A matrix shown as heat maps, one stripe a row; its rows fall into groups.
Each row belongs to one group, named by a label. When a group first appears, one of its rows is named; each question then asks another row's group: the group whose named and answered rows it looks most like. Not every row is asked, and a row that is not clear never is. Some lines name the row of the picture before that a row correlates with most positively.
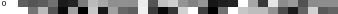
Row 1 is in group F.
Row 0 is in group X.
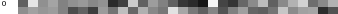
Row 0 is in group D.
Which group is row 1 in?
X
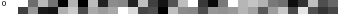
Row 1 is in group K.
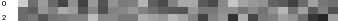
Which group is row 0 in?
F
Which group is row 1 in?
K
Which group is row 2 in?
X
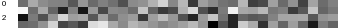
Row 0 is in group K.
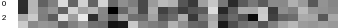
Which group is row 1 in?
D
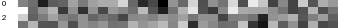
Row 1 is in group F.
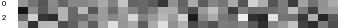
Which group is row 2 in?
K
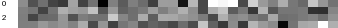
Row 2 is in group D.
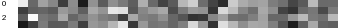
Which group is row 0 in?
F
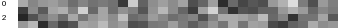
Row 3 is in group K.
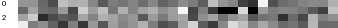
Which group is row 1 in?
X
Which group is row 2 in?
K
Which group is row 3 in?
F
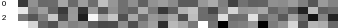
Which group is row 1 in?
F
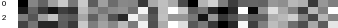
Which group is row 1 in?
X
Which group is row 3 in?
X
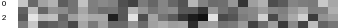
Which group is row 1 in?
D
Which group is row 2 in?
D
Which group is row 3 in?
K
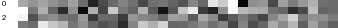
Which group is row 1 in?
F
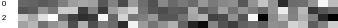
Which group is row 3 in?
D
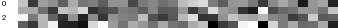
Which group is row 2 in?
F
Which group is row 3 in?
X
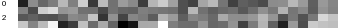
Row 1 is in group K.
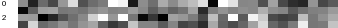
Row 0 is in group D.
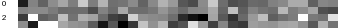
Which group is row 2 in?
D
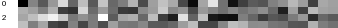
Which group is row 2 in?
X
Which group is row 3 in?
F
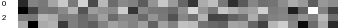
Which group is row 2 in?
X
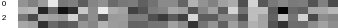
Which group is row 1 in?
K
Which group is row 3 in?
K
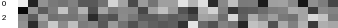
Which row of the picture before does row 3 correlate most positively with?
2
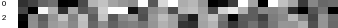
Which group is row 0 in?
X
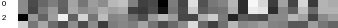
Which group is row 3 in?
F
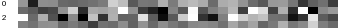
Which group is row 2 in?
F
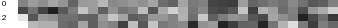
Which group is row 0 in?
X
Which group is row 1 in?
X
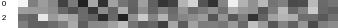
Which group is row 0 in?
F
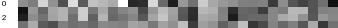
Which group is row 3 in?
K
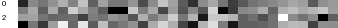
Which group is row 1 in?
D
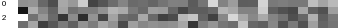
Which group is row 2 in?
F
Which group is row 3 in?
K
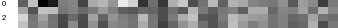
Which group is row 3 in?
F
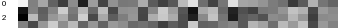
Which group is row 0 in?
F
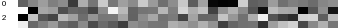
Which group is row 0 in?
X
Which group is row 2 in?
D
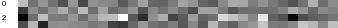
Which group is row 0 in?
F
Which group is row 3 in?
D
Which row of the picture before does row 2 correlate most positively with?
2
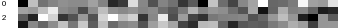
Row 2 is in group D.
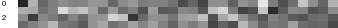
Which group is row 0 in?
D
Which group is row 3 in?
X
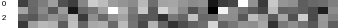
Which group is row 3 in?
D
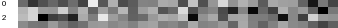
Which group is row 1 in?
X
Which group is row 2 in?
K
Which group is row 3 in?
X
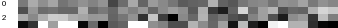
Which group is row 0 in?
D
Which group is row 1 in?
X
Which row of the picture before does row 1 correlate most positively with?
2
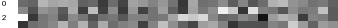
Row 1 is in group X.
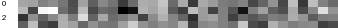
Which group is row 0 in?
K
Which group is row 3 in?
K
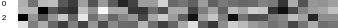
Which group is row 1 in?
K
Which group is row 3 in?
F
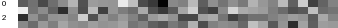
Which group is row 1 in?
F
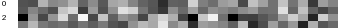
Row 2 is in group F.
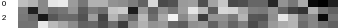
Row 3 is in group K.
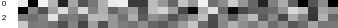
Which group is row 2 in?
X
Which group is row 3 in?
F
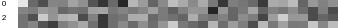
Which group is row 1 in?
X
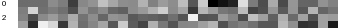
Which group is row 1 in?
K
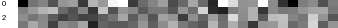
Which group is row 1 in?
X
